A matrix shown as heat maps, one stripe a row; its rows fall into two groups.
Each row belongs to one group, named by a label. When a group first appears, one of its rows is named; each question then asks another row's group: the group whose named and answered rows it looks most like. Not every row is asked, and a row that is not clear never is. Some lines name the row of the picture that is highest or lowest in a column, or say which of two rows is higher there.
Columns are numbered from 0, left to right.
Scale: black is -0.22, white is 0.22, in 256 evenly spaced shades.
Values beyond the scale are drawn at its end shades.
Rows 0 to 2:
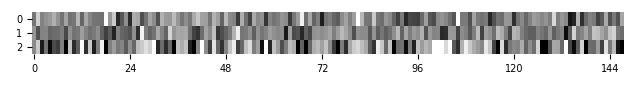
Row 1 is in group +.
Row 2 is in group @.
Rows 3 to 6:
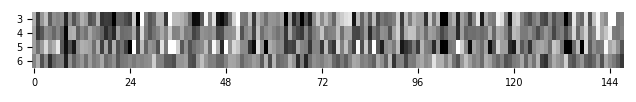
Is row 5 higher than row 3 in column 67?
Yes
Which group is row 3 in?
+
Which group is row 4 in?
+
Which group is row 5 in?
+
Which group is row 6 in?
@
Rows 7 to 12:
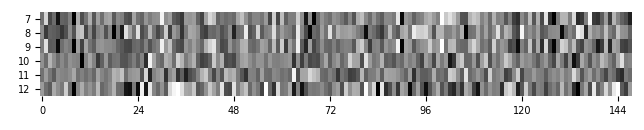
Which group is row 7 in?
@
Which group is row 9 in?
@
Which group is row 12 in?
+
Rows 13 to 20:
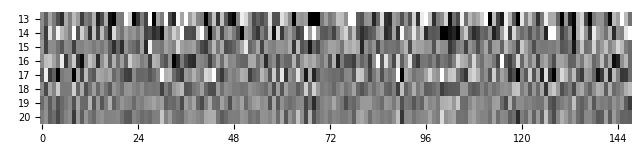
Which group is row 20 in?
@
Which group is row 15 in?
+
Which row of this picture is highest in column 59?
14
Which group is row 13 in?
+
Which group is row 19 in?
@
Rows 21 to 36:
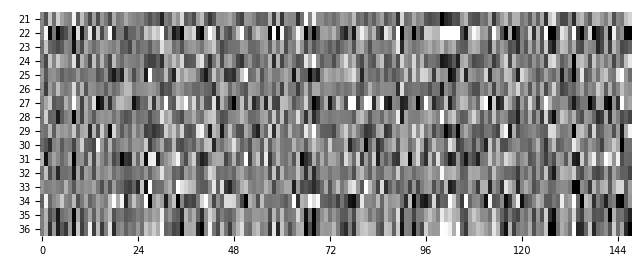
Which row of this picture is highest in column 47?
34
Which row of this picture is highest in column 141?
31
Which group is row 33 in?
+
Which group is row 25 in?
+
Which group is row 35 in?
@
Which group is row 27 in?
+
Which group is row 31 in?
+
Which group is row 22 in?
@
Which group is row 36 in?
@
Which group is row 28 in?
@
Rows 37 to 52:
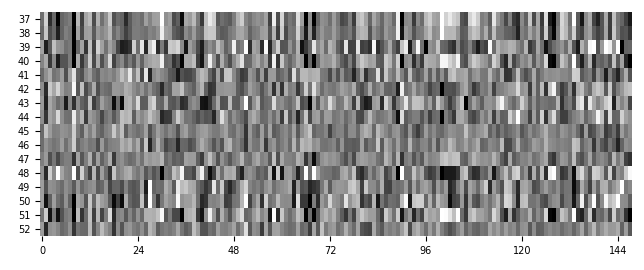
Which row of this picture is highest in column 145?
49
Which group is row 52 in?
+
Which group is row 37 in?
@
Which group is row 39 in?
+
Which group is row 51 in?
@
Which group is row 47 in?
@
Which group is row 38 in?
@
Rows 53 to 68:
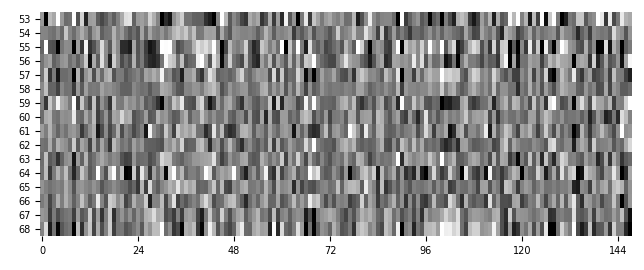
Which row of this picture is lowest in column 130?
53
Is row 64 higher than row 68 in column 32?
Yes
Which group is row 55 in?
@
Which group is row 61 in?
+
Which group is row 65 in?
+
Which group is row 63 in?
@
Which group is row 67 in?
@
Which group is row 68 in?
@
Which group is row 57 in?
@
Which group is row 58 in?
@
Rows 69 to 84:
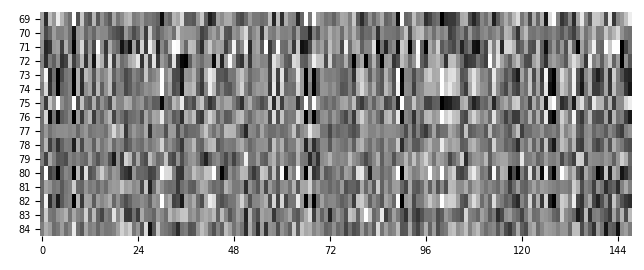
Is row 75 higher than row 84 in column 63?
No
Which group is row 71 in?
+
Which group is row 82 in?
@
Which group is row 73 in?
@
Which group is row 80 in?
@
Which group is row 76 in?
@
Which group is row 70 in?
+
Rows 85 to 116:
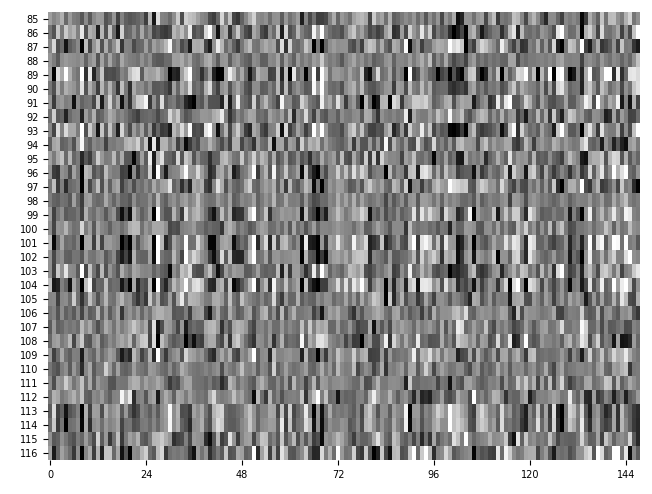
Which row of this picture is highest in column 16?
95
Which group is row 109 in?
+
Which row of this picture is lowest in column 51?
112
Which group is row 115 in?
@
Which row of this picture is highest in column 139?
89
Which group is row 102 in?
+
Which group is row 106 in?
@
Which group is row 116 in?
+
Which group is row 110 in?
+
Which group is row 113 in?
@
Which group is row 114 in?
@
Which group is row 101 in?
+
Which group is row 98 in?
+
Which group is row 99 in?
+
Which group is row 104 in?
+
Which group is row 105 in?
+
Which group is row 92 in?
@
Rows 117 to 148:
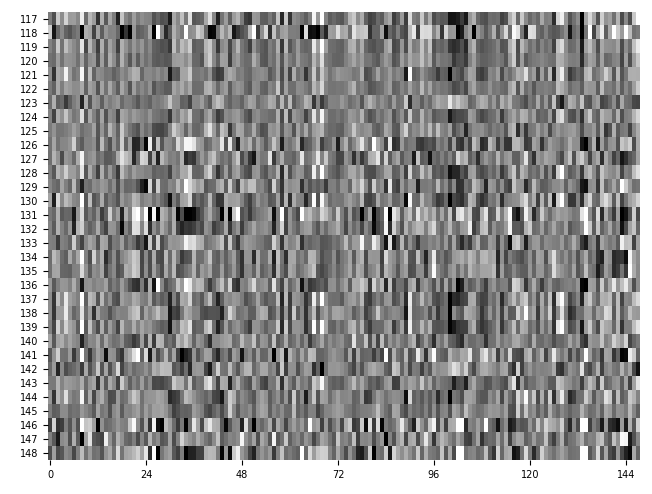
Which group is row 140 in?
+
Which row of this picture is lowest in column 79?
146
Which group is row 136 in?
+
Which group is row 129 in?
+
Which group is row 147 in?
+
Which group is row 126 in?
+
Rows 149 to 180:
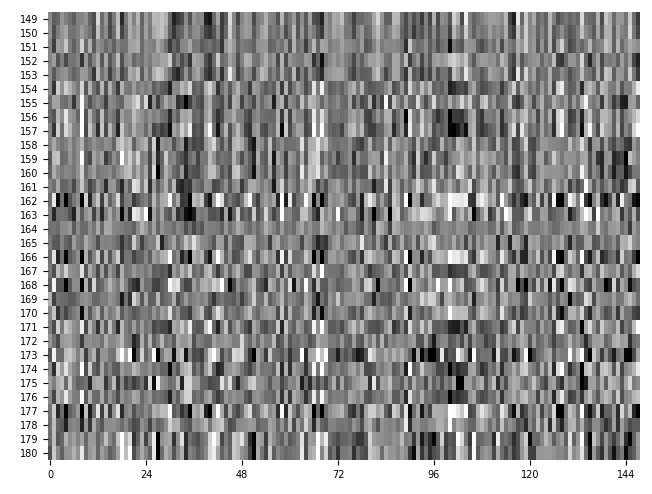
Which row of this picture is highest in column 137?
163
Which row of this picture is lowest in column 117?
168
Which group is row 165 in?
+
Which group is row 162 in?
@
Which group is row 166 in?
@
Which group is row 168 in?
@
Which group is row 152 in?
@
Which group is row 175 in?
+
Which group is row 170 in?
@
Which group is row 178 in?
@
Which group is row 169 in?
+
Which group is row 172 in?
+
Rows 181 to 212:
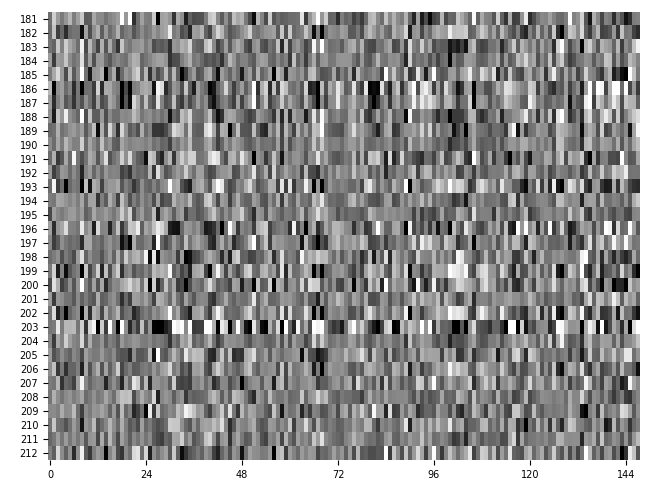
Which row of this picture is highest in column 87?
186
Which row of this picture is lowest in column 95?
181
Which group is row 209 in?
+
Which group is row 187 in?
+
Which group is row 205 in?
+
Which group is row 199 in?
@
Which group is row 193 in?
@
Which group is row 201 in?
+
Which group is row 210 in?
@
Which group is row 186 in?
+
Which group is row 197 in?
+
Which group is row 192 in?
+
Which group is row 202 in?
@
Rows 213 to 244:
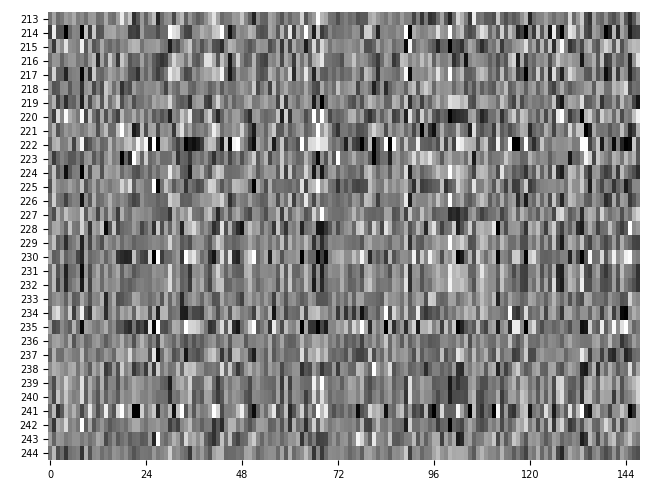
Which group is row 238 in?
+
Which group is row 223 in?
+
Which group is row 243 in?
+
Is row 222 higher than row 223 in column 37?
No
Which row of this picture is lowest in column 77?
241
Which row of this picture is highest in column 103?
222
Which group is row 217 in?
@
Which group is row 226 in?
@
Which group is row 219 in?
@
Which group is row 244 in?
@
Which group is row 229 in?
@
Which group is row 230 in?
+
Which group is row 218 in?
+
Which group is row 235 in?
+
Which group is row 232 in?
@
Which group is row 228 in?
+
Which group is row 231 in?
@
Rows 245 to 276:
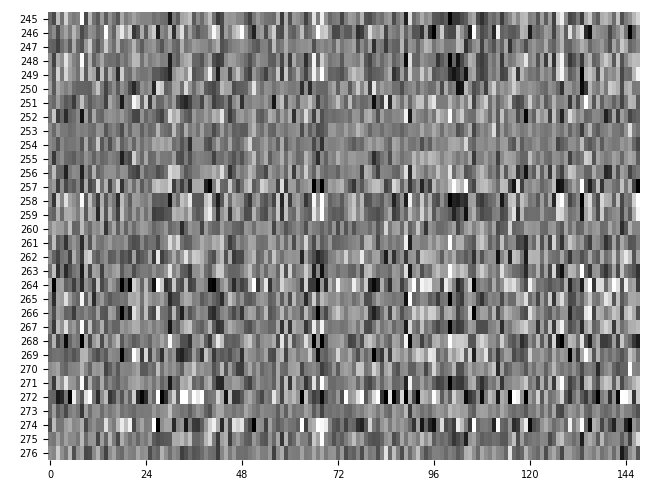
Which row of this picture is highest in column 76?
264
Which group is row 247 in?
+
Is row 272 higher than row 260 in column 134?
No
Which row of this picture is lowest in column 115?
272
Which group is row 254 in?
@
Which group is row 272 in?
+
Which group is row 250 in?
+
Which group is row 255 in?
+
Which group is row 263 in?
@
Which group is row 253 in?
+
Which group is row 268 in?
@
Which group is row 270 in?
+
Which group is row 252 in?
@
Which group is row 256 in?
@
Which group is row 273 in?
@
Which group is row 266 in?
+
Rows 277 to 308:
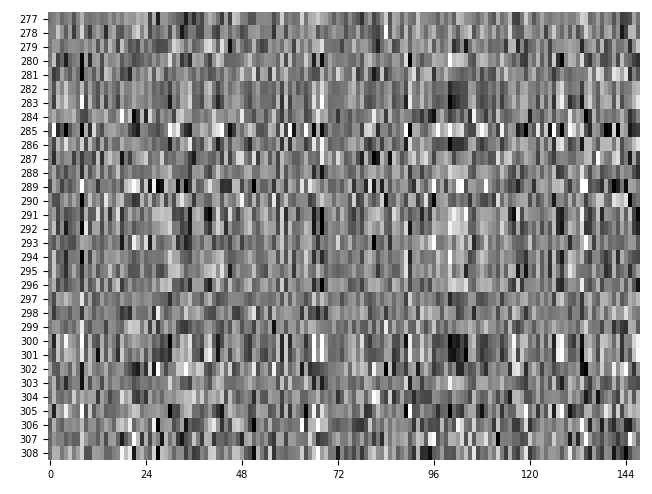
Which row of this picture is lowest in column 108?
305
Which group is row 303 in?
@
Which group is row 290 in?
+
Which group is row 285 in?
@
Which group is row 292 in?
@
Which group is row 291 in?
@
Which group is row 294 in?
@
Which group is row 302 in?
+
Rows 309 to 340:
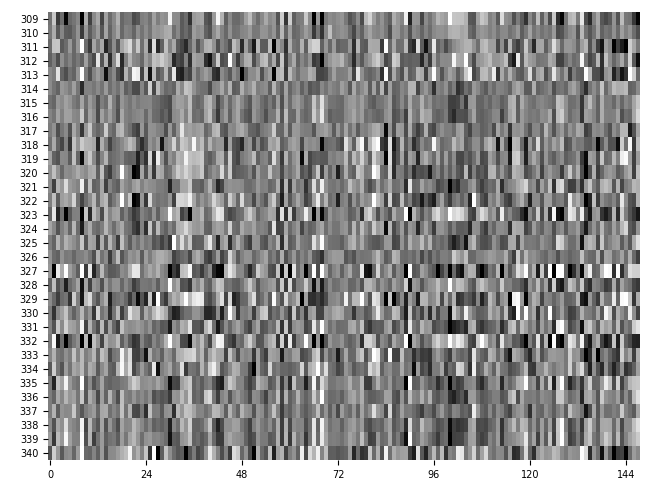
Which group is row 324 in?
+
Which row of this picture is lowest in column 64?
327
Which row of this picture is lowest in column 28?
318
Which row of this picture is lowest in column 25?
313
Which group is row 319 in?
+
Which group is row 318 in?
+
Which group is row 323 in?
@
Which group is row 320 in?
+
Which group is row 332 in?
@
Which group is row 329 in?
+
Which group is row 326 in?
@
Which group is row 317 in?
+
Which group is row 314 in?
+
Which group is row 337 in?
+
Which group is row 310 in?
@
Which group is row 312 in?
@
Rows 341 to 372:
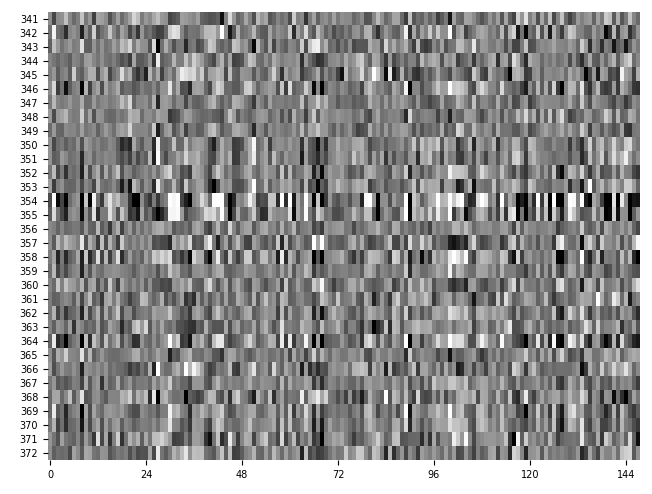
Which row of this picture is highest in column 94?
361
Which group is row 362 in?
@
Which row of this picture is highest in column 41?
354
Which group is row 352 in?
@
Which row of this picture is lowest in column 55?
350
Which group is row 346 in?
@
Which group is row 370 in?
@
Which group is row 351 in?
+
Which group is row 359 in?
@
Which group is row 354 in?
@
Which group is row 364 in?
@
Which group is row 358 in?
@
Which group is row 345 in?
+
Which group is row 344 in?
+
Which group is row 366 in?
+
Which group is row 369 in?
@
